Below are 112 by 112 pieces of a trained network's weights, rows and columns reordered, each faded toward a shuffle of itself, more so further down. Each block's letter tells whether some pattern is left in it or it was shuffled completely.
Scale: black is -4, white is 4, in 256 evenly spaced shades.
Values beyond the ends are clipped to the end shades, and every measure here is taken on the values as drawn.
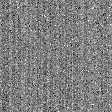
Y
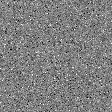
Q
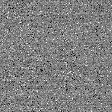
Y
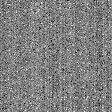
Y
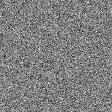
Y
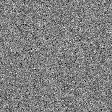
Q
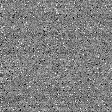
Y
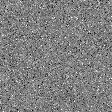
Q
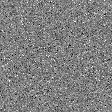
Q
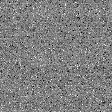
Y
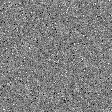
Q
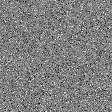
Q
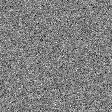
Q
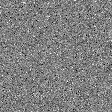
Q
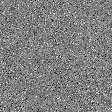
Q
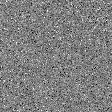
Q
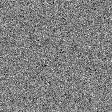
Q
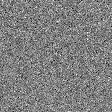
Q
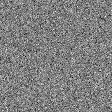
Q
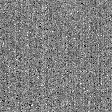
Y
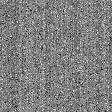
Y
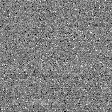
Y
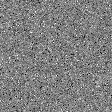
Q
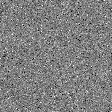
Q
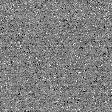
Y
